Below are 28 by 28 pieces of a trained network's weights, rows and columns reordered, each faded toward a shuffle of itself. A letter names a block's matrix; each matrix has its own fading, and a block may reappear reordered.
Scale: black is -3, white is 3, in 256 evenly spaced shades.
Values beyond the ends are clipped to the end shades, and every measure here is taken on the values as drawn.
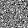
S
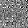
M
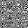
M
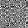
M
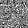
S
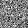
S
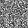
S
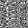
M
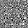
M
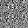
M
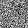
S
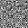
M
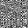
M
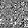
M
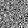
M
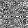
M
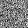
S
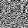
M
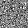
S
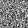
S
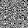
M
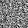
S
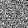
S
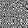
M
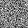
S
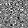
M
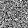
S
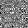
M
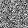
S
